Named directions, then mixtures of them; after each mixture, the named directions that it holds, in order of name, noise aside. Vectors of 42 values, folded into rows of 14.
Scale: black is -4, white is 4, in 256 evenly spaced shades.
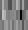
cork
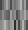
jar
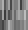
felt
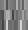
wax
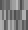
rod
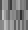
cork, jar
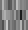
cork, wax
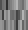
rod, wax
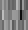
cork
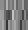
wax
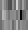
cork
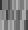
jar, rod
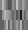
cork, wax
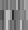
wax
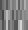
wax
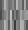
jar, wax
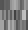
rod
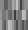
felt, rod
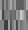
cork, jar, rod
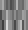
cork, felt, wax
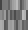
rod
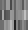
felt, jar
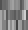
rod
